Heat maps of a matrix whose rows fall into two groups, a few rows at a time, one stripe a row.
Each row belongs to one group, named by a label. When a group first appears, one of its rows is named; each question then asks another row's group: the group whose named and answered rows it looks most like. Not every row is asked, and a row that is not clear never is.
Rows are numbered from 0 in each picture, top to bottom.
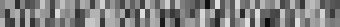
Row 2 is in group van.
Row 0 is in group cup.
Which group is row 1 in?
van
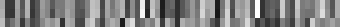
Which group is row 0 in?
van
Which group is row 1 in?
van
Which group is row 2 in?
van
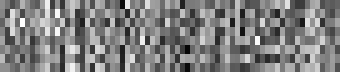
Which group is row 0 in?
cup
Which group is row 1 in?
van
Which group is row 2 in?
cup
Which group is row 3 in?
van
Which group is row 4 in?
van
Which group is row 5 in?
cup
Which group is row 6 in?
van
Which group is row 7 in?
cup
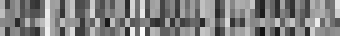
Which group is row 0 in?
van
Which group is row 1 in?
van
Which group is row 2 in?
cup
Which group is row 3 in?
van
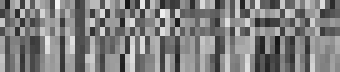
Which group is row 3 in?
cup
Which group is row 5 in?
van
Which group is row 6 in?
van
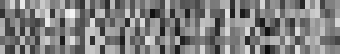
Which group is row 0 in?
cup
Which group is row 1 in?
cup
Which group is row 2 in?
van
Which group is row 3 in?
van
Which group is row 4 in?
cup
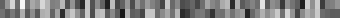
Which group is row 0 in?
cup
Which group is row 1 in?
cup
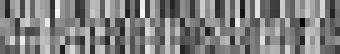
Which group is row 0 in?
van
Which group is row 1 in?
van
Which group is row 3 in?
cup
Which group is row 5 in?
cup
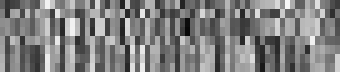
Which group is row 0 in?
cup
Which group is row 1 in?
van
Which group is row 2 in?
cup
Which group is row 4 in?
van
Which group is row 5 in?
van
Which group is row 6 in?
van
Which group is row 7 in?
van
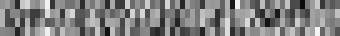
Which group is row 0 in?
cup
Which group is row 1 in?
van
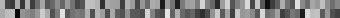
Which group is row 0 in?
van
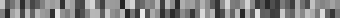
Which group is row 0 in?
van
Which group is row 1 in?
van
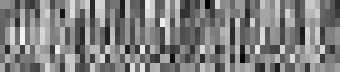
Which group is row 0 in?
cup
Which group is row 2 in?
cup
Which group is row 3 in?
cup
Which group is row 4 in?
cup
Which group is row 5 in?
van
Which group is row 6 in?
cup
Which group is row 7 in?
van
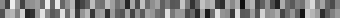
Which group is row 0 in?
van
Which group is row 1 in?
cup
